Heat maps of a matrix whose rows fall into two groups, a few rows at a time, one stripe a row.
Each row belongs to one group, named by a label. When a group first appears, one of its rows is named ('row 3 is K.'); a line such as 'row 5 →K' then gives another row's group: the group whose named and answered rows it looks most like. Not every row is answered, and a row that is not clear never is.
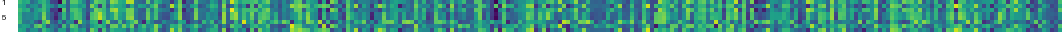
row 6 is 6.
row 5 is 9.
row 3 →9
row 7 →9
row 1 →9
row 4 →9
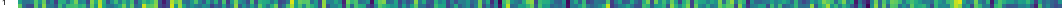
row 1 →9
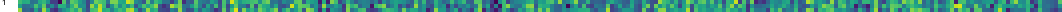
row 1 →9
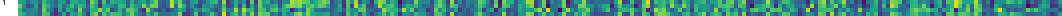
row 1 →9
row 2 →6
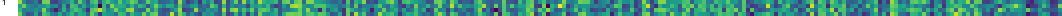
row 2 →9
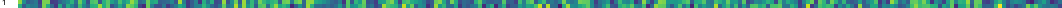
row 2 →6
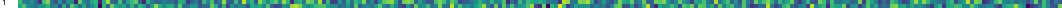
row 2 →9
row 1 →6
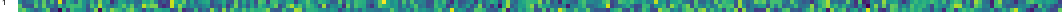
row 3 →9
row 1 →6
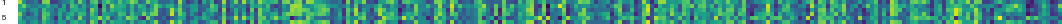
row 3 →9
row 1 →6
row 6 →9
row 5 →6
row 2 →9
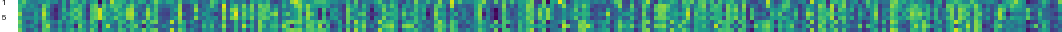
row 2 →9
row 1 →9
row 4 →6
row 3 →9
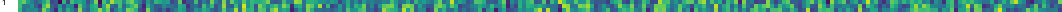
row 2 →6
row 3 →6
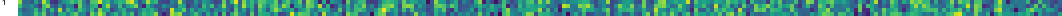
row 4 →9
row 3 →6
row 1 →6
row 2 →6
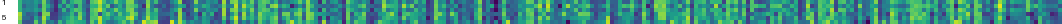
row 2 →6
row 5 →6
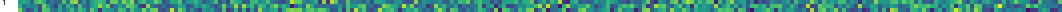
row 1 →9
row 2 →6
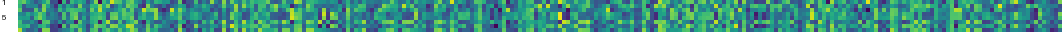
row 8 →6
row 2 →6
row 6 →6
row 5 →9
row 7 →9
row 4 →9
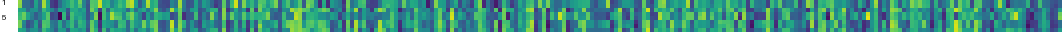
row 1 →6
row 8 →9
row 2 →6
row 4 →9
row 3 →9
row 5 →9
